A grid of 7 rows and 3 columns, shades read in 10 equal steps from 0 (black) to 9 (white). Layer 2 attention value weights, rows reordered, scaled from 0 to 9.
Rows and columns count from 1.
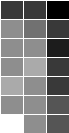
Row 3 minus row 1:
3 3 1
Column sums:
37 32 13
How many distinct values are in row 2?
3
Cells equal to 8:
0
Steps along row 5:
down down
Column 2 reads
2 4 5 6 5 5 5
